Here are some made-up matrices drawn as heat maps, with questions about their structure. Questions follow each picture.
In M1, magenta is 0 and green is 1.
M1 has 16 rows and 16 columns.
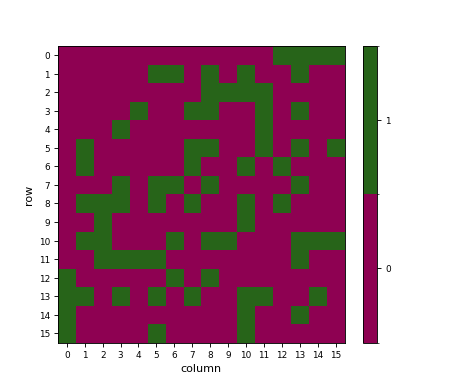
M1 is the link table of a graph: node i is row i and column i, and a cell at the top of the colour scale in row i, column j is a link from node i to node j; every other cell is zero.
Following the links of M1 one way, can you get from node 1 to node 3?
yes
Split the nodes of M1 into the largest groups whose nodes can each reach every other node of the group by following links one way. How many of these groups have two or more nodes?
1
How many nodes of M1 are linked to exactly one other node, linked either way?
0
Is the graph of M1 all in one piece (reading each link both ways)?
yes
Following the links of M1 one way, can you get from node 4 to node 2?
yes
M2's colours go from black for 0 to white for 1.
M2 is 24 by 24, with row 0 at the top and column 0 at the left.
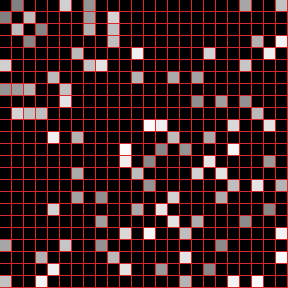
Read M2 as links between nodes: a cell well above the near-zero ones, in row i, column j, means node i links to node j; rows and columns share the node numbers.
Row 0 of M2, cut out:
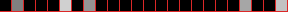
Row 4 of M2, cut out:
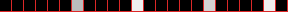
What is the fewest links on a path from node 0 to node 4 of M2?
5
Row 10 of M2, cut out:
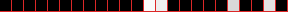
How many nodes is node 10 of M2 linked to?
4
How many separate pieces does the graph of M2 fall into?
1
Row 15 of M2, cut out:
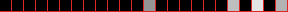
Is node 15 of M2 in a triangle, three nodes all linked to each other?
yes
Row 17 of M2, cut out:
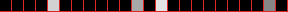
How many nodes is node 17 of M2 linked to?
4
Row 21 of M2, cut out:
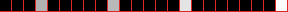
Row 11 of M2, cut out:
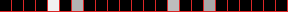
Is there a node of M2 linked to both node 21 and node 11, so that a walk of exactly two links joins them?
no
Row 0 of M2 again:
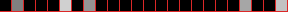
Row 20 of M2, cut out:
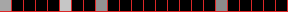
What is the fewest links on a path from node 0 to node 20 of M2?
1
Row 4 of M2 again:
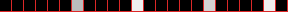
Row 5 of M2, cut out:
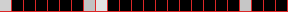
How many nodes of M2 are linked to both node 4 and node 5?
0
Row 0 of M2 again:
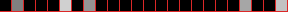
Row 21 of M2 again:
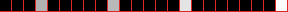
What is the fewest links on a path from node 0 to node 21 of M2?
2
